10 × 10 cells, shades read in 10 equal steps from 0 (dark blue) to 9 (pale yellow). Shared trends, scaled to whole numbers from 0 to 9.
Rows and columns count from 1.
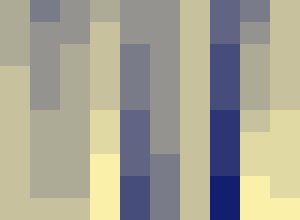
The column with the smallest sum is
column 8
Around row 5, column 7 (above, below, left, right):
7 7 5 2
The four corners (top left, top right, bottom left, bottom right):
6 7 7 9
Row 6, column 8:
1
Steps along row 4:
down up up down up up down up up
